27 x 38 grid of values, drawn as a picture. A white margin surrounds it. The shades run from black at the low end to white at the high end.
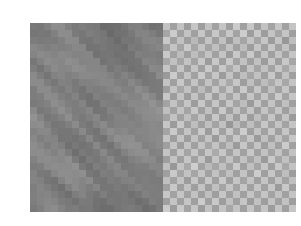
The table splits into one row of 2 panels. Panel 1,1: middling, slanting down to the right, faint in contrast. Panel 1,2: high, checkered.
